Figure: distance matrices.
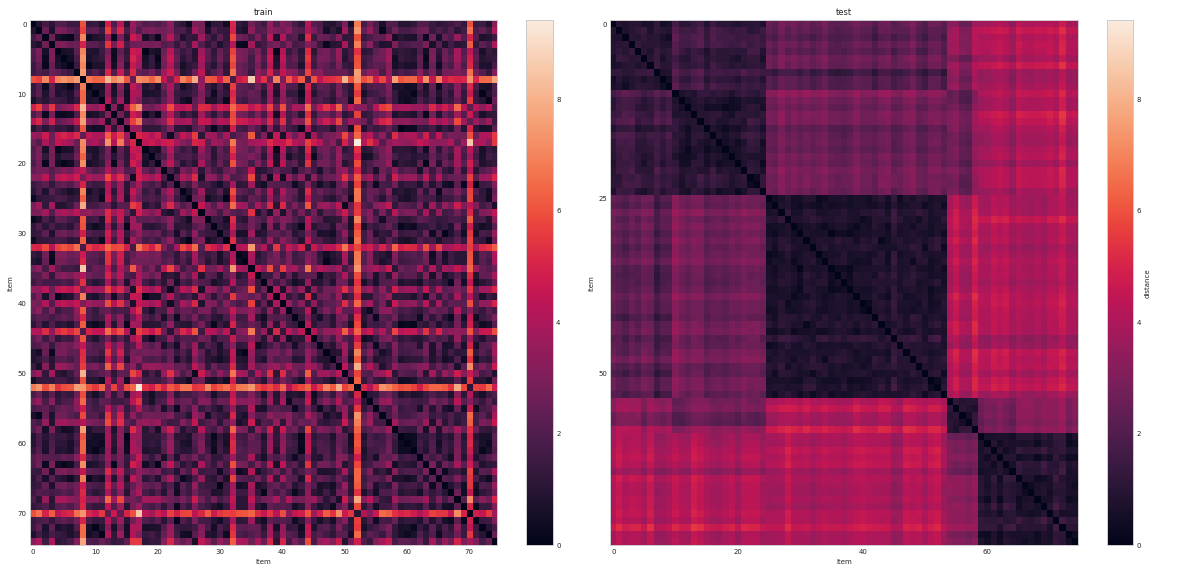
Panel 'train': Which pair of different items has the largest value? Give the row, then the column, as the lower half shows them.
52, 17
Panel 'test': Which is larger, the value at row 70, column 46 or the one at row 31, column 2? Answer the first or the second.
the first
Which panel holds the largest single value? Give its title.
train
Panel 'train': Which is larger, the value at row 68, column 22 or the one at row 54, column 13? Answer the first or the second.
the first
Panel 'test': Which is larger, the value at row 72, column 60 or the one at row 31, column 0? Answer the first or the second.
the second
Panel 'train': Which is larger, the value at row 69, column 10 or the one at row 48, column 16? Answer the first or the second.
the second
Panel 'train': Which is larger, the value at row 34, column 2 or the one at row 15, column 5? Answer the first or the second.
the first
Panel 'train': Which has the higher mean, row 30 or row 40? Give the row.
40
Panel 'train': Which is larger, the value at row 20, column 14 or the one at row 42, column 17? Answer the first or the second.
the second
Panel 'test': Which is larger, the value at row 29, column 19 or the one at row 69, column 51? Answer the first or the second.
the second
